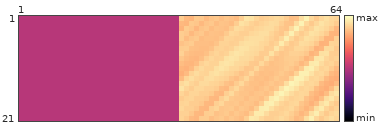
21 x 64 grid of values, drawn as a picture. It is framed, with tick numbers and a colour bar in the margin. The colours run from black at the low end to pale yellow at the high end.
The table splits into one row of 2 panels. Panel 1,1: middling, flat. Panel 1,2: very high, slanting up to the right, faint in contrast.
